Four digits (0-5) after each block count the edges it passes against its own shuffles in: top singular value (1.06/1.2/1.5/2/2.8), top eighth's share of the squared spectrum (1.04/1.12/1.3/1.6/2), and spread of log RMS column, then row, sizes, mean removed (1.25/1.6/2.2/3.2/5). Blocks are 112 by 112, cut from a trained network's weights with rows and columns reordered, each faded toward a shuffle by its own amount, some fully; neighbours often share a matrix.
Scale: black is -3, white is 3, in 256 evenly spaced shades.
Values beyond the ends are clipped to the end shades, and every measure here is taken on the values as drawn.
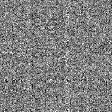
3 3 2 2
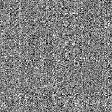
3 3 2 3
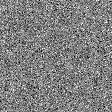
0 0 0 0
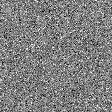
1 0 0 0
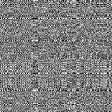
5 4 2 4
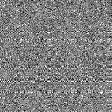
4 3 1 3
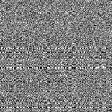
5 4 1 3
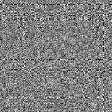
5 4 2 3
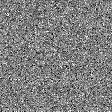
3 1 0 1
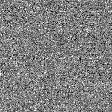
3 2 0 1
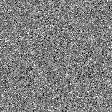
2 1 0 0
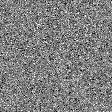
0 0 0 0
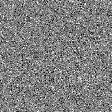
3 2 1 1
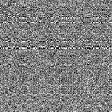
5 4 1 3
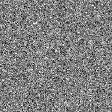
3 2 1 0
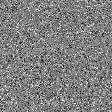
3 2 0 1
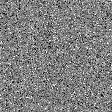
1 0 0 0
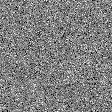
0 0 0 0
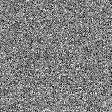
3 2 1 1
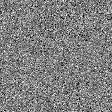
2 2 1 1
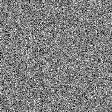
2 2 1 0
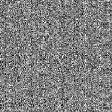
3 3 2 2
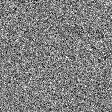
0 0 0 0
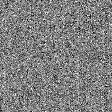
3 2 0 1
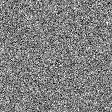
0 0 0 0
